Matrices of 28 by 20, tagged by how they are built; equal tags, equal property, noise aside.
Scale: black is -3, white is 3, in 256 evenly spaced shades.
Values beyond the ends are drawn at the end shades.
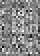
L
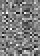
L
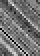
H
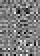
L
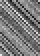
H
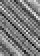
H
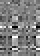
L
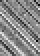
H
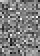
L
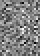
L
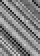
H
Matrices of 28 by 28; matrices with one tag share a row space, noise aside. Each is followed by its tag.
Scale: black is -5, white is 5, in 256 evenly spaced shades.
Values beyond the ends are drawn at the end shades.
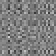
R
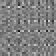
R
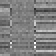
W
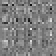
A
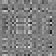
A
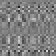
R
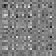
A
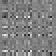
A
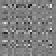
A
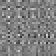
R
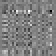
A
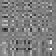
A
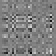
A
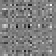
A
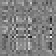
A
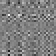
R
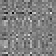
A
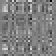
A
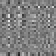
R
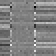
W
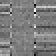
W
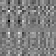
R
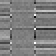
W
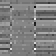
W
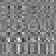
R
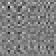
R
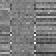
W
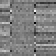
W
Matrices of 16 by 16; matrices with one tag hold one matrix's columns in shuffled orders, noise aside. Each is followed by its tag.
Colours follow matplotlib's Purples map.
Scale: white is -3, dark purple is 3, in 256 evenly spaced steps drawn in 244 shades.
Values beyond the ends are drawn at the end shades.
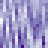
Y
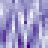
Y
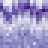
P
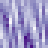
Y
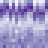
P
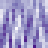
Y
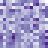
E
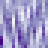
Y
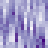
Y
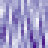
Y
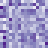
E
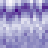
P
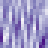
Y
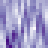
Y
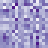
E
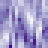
Y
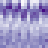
P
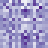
E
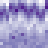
P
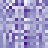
E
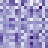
E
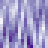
Y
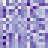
E
